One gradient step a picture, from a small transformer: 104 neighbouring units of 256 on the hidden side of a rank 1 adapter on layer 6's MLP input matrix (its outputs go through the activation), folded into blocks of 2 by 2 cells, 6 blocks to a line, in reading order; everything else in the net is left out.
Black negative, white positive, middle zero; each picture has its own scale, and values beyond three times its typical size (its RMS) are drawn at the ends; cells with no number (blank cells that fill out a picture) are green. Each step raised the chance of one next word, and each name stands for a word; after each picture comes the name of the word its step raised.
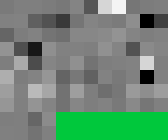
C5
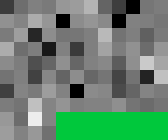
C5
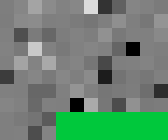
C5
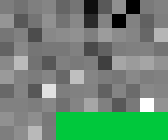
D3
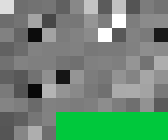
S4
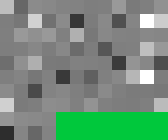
C5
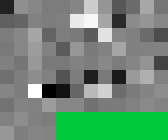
S4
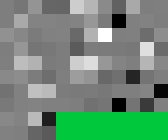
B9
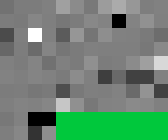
B9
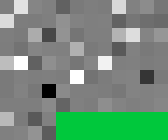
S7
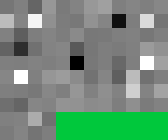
C5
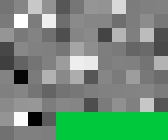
B9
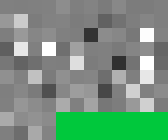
D3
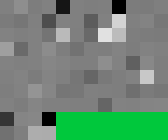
B9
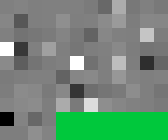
S7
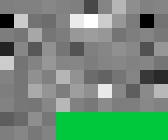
B9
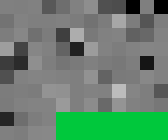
S7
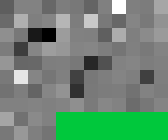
S7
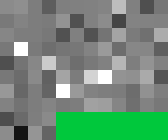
S7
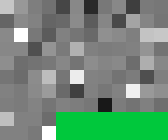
S4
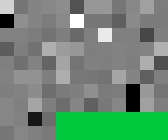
S4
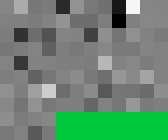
D3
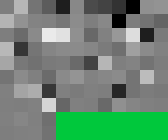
D3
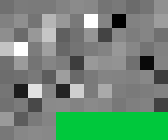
D3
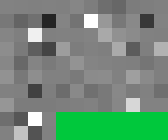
B9
